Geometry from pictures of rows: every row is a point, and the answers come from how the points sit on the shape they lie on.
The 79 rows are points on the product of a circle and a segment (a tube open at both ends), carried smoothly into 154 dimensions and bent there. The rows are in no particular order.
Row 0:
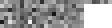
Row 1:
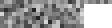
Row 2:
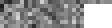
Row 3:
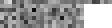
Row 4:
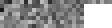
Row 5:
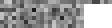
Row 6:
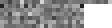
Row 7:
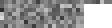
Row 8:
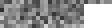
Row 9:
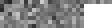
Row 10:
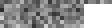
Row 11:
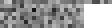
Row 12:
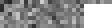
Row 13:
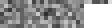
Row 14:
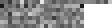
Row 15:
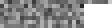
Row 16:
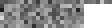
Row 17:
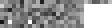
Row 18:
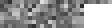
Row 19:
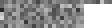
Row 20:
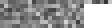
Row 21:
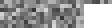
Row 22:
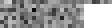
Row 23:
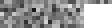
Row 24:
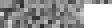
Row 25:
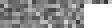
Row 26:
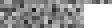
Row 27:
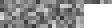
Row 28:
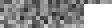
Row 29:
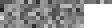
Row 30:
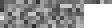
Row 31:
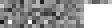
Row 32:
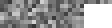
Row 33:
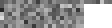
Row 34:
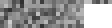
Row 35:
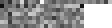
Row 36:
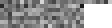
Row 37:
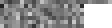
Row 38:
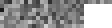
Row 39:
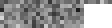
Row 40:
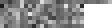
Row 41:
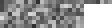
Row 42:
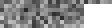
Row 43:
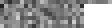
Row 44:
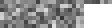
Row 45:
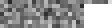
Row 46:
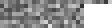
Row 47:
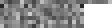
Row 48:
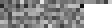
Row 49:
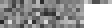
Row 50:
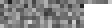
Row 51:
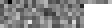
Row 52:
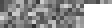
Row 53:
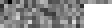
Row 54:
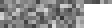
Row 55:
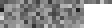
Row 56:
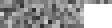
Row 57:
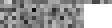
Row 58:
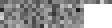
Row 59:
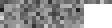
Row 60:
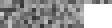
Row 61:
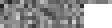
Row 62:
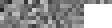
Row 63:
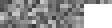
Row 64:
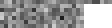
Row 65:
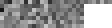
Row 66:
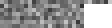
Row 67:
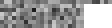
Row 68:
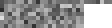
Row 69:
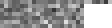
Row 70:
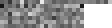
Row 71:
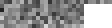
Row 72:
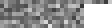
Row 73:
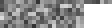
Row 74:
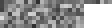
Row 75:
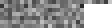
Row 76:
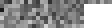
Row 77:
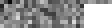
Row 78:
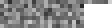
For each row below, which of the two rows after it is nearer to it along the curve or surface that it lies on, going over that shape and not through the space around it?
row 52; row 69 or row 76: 76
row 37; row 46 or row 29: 46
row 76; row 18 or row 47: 18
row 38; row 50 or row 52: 52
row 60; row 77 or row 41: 41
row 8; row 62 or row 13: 62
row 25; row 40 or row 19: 40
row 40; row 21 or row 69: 69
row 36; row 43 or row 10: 43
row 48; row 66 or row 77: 66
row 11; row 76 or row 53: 76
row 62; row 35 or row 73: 73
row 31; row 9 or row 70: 70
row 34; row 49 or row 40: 49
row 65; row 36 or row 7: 7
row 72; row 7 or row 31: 31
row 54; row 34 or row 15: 34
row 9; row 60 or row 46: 46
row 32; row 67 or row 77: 77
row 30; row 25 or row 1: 1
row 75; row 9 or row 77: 77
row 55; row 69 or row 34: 34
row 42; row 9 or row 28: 28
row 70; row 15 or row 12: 15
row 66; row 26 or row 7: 26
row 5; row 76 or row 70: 76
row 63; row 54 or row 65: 65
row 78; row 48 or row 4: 48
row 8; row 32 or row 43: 32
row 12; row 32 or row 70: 32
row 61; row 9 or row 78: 78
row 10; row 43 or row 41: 41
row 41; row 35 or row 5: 5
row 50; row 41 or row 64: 41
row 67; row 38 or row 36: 38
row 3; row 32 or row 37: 32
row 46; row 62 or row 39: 62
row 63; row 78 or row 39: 39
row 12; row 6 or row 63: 63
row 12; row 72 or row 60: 72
